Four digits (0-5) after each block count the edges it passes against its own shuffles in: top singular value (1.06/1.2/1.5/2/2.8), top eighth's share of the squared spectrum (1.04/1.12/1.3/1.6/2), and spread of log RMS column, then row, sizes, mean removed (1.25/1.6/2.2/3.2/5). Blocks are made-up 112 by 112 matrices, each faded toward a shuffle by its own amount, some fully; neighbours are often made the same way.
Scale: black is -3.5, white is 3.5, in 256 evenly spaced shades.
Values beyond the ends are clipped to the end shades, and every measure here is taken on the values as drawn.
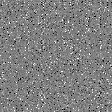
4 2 1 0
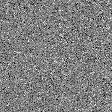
2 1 0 0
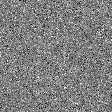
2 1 0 0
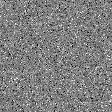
0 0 0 0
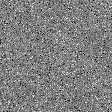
0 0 0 0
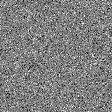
2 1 0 0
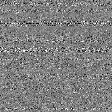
2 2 0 4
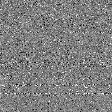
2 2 0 3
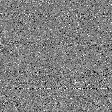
2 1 0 2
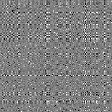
5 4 3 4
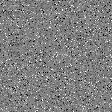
3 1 0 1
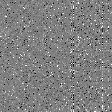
4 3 2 1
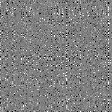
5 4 3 2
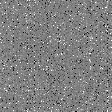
3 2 1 0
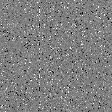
3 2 1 0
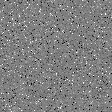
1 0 0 0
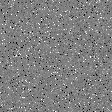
0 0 0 0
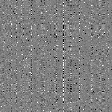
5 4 3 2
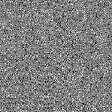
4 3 1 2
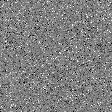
0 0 0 0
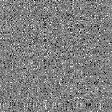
4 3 2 2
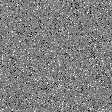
0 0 0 0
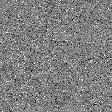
3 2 0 0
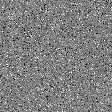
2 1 0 0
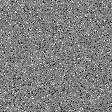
1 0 0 0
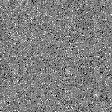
4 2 1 1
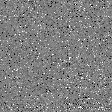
1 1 1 1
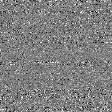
1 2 0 4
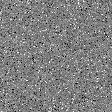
0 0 0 0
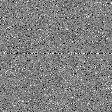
2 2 0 2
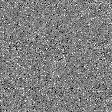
1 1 0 2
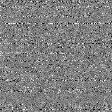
2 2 0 4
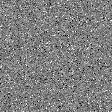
0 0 0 1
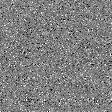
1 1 0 2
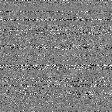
2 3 0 4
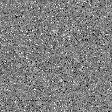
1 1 0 2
